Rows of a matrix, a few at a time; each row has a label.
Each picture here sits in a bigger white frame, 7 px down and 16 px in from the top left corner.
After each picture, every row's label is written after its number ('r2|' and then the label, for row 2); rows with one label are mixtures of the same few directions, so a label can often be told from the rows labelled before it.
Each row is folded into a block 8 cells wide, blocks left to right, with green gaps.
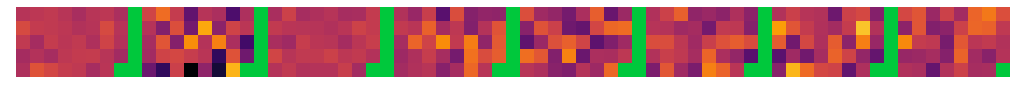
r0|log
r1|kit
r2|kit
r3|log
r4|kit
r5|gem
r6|log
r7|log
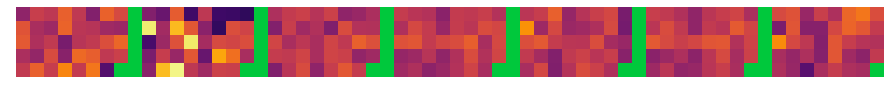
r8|kit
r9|log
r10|gem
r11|log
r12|gem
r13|log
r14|log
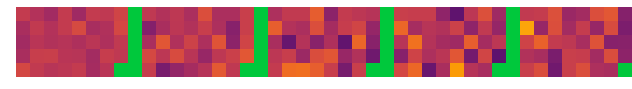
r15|gem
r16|log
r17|log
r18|gem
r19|gem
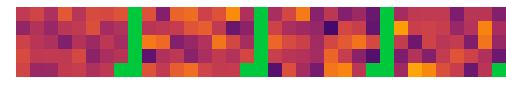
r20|log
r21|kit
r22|gem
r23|log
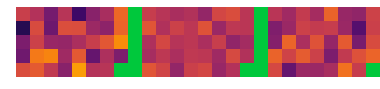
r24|gem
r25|gem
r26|log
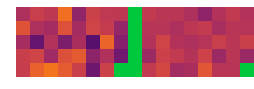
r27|log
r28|gem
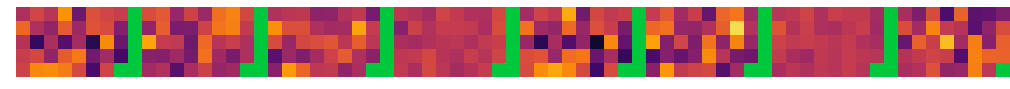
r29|log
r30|log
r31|log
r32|gem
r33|log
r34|log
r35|gem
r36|log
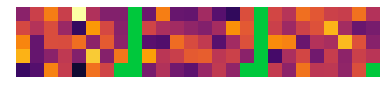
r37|gem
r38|kit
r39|kit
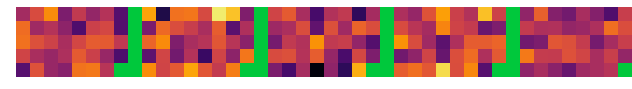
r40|gem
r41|kit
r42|kit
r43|kit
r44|kit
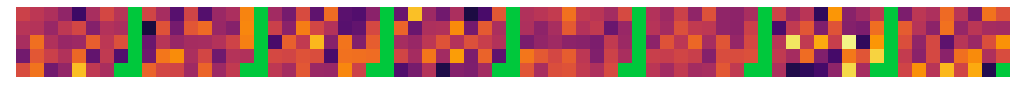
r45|gem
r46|gem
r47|log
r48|kit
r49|log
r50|log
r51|log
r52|kit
